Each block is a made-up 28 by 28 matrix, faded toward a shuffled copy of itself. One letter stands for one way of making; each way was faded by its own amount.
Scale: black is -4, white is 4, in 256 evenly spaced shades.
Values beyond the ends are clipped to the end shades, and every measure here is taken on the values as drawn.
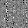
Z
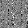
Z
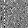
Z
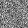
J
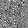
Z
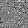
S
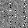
S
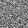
J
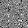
S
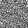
J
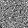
J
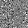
Z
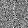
J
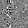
S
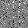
S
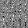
Z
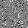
S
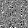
Z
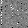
S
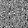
Z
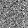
J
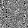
Z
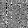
Z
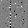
S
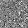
J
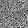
J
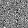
J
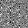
Z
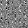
Z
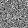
J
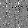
S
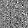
Z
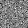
J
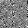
Z
